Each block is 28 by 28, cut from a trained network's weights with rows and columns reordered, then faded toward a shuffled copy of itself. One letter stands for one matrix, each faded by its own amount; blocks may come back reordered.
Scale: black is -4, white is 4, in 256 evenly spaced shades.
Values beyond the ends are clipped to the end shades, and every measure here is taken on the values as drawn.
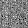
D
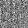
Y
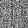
Y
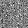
Y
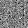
Y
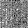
D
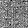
Y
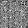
D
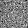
Y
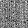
D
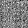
Y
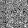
D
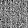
D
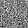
Y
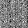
D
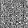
D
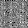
D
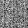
Y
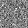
Y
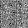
Y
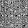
D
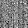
D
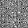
D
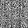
D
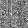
Y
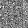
Y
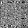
D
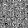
Y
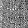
D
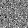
Y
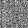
Y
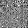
D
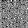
D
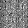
D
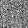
Y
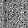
D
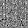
D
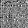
D
